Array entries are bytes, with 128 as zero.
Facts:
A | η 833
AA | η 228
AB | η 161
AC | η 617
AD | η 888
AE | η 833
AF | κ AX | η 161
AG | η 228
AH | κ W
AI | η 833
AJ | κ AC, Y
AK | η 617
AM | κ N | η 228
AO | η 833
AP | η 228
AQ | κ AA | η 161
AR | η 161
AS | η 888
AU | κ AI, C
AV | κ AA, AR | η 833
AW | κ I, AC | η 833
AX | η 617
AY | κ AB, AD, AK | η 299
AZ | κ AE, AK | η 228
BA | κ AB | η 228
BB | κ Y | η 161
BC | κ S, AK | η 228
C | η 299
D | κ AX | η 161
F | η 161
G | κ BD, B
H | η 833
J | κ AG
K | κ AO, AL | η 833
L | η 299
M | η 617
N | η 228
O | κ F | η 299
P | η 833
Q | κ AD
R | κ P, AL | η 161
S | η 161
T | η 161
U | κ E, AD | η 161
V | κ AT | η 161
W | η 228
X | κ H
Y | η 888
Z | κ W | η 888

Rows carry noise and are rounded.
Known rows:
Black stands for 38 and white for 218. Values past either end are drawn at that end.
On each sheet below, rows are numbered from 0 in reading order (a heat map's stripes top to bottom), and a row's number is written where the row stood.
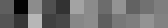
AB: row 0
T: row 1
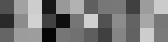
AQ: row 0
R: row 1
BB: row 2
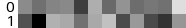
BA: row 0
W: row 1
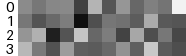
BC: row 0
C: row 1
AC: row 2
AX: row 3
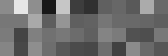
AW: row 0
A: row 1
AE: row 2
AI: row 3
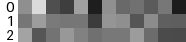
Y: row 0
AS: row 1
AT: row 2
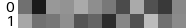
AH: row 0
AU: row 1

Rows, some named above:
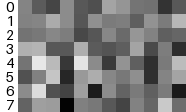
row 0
AD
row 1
AM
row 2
L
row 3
I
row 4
AV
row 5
AR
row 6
Y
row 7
BB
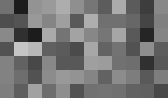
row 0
AH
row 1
Z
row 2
AK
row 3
K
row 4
AD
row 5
M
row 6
H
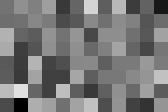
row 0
AL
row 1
L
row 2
Q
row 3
E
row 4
T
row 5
U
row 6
AJ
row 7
W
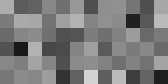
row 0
Q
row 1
AA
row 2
O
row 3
F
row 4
AP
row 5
AL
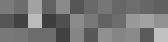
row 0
A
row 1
V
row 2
AY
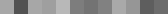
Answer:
G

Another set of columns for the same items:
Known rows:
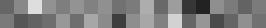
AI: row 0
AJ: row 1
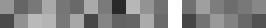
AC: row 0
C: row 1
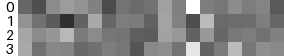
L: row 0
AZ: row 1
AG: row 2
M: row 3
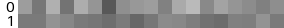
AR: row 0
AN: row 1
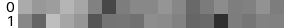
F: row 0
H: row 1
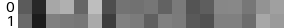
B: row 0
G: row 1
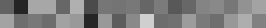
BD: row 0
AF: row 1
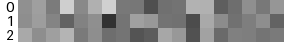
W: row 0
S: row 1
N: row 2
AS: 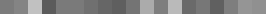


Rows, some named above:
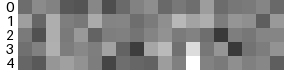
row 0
E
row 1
AA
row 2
A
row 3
Y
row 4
L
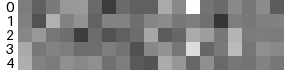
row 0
O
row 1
A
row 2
AK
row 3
M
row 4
AM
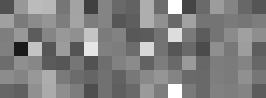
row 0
C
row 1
AP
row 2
AH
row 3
K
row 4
E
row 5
AT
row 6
L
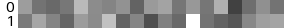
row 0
BB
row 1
Z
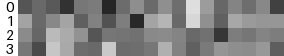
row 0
AY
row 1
AX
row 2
H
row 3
AL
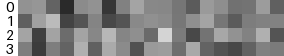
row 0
U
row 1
AD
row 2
R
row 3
AW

